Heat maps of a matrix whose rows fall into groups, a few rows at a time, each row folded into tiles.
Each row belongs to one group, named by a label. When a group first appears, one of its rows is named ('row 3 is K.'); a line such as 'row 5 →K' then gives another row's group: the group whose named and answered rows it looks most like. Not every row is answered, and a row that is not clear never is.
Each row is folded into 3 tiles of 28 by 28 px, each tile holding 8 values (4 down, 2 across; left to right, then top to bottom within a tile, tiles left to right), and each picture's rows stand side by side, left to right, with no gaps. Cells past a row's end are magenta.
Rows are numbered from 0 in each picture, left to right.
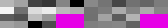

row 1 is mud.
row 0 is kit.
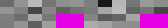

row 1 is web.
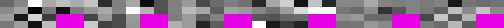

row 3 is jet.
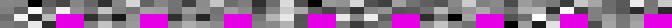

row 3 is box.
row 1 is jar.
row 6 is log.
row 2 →jar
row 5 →jar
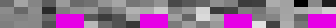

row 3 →jet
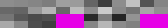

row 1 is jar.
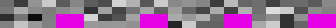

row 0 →jar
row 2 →kit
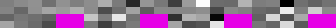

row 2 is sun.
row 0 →jet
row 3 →mud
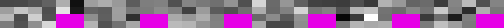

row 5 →jar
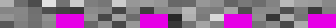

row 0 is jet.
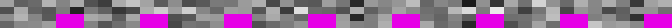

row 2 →log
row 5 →jet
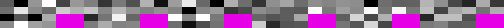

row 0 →jar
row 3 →jet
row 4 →mud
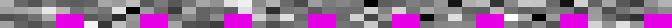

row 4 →mud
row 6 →box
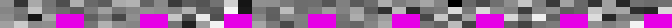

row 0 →web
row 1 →jar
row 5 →mud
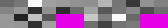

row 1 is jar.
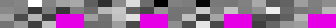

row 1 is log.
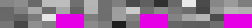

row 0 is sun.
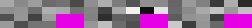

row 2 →jet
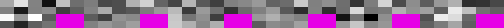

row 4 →jar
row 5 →box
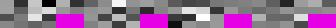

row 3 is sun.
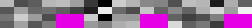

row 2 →jet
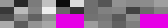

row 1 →web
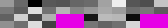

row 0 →mud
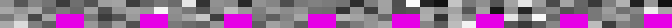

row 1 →jet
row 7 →jet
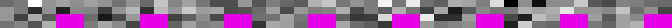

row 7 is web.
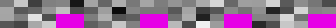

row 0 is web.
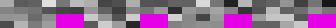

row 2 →box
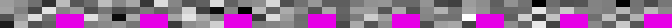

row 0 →kit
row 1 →box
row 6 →mud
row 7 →mud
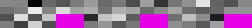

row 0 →mud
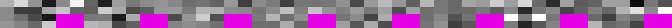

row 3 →mud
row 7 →jet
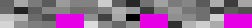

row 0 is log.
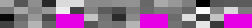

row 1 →box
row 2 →mud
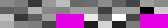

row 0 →sun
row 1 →kit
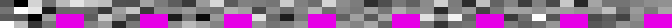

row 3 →box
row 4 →mud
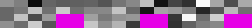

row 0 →mud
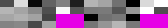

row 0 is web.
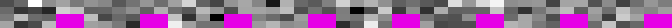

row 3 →web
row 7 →kit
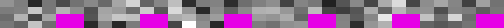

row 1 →log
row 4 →sun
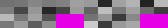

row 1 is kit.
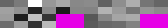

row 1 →log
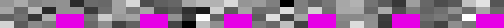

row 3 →mud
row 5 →sun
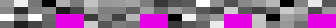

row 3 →sun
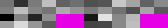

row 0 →jar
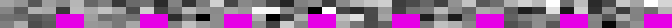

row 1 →web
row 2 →jar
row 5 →jar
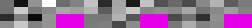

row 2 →jar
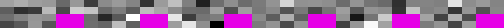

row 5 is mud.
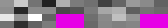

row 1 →log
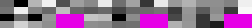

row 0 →jar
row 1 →box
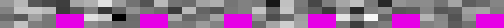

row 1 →box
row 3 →web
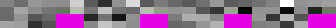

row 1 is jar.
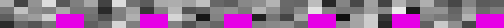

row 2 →box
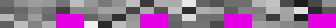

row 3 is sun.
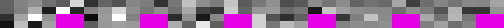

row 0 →log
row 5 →kit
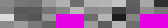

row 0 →sun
